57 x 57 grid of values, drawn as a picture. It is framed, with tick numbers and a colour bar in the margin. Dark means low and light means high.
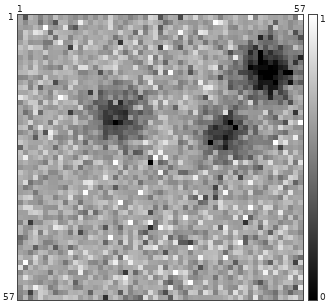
Dips: three. Ninth with the lowest average: top right. Odd rows or columns: none.
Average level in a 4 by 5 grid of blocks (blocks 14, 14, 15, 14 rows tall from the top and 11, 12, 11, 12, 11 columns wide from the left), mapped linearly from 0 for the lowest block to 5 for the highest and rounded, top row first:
5 5 5 4 0 / 5 2 4 2 3 / 5 5 5 4 5 / 5 5 5 5 5
